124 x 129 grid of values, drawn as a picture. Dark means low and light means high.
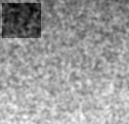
Average level on the scale: 60%. Odd patch: lower, in the top left. Grain: blotchy. Slope: up to the bottom.
